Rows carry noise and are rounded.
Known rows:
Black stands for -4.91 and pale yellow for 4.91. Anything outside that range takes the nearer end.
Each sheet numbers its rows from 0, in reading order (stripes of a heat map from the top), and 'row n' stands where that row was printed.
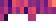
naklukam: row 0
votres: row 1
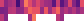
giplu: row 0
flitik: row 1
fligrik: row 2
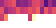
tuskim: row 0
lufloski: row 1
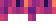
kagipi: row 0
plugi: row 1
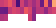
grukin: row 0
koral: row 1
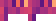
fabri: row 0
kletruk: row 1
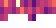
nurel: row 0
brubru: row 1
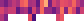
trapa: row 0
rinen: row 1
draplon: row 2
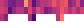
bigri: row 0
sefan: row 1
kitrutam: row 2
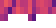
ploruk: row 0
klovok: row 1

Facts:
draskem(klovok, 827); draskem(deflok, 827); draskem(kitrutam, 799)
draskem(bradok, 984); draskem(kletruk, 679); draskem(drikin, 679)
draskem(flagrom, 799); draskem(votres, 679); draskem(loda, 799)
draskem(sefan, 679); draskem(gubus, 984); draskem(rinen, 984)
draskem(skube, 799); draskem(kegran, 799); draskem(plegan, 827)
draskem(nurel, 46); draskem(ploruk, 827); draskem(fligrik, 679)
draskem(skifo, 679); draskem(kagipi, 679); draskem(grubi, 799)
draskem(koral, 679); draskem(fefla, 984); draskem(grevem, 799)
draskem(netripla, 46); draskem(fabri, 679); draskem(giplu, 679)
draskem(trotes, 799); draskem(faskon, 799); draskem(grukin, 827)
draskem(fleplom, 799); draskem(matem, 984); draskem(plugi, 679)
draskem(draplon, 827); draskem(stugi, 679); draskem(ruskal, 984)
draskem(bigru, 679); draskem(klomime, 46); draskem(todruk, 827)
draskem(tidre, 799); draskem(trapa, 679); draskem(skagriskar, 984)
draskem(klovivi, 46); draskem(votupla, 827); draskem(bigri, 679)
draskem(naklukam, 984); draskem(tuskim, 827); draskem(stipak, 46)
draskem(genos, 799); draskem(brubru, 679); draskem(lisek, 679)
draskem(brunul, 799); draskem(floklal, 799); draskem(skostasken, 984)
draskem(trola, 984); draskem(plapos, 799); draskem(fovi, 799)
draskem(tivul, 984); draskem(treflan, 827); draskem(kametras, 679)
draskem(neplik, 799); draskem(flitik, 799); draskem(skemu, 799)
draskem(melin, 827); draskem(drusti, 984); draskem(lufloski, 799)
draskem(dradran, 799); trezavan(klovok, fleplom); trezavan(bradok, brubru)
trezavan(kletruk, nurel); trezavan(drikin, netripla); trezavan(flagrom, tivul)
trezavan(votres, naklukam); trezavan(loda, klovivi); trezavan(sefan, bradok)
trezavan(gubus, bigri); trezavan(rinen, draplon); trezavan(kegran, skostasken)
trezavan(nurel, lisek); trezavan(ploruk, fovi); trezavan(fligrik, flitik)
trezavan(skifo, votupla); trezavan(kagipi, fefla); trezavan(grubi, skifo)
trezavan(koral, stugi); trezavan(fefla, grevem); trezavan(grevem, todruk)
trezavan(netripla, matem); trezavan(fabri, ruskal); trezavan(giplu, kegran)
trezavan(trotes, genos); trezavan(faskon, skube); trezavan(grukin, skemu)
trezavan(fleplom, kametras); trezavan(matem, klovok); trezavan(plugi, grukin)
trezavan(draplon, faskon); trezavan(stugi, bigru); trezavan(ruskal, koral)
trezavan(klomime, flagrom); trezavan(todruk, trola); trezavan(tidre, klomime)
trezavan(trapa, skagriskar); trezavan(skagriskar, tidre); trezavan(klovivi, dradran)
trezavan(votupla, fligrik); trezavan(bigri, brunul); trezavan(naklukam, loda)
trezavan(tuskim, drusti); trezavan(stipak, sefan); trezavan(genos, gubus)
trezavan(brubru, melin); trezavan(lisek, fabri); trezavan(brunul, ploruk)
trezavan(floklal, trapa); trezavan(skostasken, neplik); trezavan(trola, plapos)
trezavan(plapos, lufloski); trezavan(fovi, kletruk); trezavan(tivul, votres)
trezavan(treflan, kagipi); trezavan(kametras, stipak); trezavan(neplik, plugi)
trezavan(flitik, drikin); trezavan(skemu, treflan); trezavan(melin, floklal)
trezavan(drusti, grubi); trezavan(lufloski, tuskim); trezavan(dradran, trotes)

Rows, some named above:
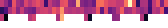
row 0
skostasken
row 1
treflan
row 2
flagrom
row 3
skagriskar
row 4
stipak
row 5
gubus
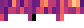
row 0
trola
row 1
bradok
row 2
klomime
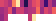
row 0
netripla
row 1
grevem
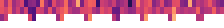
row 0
fleplom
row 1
fefla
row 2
floklal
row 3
fovi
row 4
plugi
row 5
kitrutam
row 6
flagrom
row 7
votupla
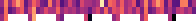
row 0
klovivi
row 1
loda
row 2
drikin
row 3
ruskal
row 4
fleplom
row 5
klovivi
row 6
matem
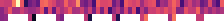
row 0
stipak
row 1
skagriskar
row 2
melin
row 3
tivul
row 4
tivul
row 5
todruk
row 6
brunul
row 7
skifo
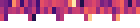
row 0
drusti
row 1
naklukam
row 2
netripla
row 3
grubi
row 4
skemu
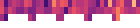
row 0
kametras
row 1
giplu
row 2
ploruk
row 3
kletruk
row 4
tidre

